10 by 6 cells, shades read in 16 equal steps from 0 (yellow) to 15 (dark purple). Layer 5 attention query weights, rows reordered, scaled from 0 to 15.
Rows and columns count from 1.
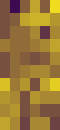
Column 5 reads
9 3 12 6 9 6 4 6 10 6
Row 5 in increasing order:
6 8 9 9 10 10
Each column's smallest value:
2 5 4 3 3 0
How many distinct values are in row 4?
4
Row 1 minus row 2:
0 6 5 1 6 -5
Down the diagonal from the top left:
10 9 8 7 9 8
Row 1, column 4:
4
